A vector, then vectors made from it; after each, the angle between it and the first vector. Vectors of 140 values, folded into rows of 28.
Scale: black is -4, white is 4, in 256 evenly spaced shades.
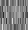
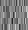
partly opposed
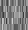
nearly parallel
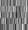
orthogonal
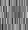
nearly opposite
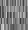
partly aligned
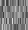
nearly parallel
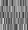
partly aligned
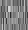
partly aligned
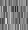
partly opposed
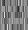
orthogonal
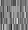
partly aligned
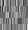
partly aligned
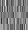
partly aligned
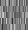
nearly opposite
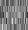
nearly parallel
